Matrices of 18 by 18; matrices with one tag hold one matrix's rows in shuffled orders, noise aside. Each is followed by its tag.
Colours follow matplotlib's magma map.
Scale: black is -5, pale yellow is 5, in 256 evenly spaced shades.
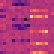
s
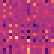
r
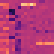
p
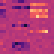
s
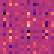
r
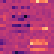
s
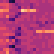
p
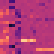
p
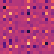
r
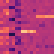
p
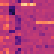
p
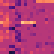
p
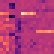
p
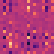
r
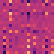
r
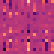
r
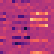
s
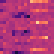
s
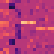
p
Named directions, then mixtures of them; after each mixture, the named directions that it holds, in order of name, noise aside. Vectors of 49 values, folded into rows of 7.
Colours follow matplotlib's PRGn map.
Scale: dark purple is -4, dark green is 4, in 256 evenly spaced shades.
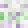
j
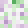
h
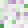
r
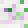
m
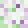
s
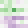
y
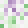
r, y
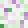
m, r, s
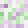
j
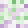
h, j, r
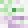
y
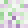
j, y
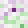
h, s, y
